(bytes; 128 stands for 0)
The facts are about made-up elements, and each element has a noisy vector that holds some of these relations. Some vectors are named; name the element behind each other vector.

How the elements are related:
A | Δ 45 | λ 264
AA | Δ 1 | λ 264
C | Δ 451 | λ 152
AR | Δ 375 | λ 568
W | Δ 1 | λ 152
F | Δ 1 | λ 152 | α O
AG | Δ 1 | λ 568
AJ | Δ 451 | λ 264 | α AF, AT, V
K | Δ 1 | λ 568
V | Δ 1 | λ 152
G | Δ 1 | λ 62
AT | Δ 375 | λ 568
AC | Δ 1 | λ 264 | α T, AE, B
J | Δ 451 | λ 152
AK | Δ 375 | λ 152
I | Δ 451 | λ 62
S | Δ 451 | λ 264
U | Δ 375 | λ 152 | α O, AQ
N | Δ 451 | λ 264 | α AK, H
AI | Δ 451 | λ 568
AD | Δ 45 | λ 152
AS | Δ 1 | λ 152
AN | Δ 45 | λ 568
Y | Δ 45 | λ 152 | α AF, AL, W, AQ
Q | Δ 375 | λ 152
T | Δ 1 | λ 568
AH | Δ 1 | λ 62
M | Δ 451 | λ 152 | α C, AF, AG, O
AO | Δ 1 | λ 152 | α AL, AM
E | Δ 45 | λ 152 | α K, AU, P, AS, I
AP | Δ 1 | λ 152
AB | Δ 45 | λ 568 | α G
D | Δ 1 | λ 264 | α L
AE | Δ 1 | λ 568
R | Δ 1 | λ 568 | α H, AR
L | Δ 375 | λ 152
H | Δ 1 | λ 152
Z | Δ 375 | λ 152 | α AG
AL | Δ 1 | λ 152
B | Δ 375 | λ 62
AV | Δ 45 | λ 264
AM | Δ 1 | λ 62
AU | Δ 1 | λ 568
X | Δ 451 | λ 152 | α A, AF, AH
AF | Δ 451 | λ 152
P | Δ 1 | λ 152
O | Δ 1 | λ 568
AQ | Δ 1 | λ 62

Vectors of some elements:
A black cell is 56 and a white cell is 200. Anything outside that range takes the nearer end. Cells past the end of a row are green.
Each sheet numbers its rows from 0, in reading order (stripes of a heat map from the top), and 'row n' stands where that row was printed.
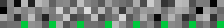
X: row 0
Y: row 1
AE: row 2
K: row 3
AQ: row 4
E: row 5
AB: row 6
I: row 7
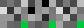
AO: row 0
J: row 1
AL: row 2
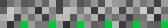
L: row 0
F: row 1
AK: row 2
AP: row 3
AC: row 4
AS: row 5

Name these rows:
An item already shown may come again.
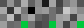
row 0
V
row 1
N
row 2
Z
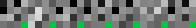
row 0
AF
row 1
B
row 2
I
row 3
M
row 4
S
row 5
R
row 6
M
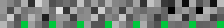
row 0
G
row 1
AD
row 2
AO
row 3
H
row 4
AH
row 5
A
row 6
C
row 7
AI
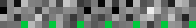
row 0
X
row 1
AH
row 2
AV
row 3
AJ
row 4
M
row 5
AR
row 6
Y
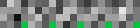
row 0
E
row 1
AM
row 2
AK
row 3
U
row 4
AT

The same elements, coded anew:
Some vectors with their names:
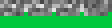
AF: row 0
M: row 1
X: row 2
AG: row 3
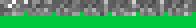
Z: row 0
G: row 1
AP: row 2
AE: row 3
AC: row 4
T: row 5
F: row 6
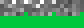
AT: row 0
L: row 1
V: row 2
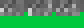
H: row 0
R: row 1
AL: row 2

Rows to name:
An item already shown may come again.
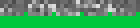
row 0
H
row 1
N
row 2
AC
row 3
X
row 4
H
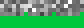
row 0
N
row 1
A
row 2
AK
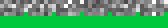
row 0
C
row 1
S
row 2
U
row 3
AH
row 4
X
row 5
B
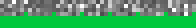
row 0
AR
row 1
H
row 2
AJ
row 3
I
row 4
AI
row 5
AO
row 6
Y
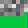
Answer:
J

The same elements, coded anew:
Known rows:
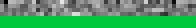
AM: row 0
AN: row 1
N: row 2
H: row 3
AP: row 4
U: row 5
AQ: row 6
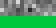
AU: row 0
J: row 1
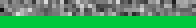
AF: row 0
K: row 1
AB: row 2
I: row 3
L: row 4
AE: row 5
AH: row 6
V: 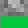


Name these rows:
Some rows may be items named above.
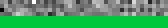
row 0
AF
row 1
AK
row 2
H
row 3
V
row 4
A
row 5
AD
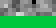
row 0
S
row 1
AO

